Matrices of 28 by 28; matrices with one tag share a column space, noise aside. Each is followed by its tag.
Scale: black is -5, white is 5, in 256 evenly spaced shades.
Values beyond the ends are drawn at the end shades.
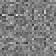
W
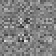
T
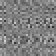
T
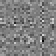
T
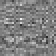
T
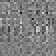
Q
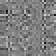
W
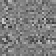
T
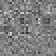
Q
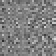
T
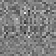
Q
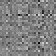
W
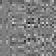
T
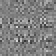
T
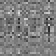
Q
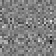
T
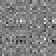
T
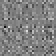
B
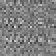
T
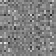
W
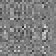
B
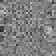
Q
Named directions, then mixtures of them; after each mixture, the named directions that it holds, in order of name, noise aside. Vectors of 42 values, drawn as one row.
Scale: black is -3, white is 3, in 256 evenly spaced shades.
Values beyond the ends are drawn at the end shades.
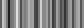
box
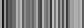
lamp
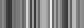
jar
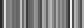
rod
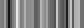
box, lamp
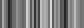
box, jar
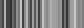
jar, lamp, rod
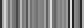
lamp, rod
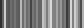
jar, rod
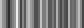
box, lamp, rod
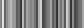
lamp, rod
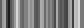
box, lamp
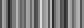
box, jar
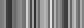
jar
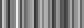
box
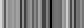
jar, rod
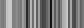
jar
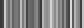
rod
